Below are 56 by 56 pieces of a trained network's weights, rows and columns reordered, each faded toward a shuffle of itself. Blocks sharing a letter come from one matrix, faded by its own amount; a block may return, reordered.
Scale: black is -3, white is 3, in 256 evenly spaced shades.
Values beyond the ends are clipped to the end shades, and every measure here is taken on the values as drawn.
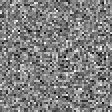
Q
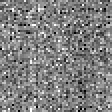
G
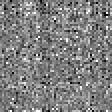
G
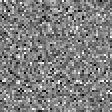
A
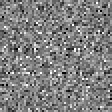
A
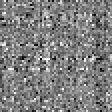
G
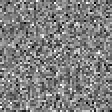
Q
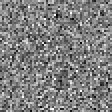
Q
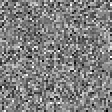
Q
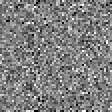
A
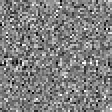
A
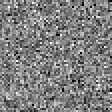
Q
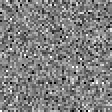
A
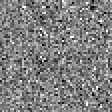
A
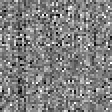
G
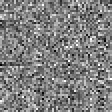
Q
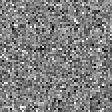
A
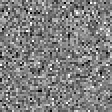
A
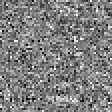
A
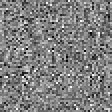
A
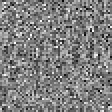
Q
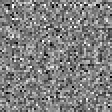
A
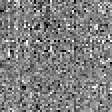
G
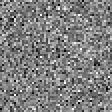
Q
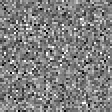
A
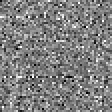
A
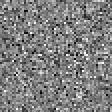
A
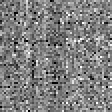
G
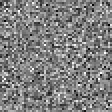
Q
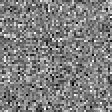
Q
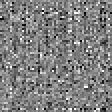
G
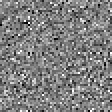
A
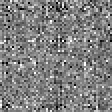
G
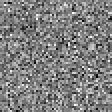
Q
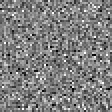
A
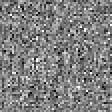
Q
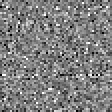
A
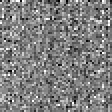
G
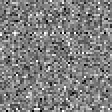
A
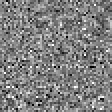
A
